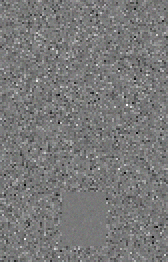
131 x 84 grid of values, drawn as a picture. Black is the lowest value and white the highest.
Grain: fine. Seam: none. Average level on the scale: 50%. Odd rows or columns: none. Histogram: heavy tails on both sides. Slope: none. Odd patch: calmer, in the bottom middle. Stripes: none.
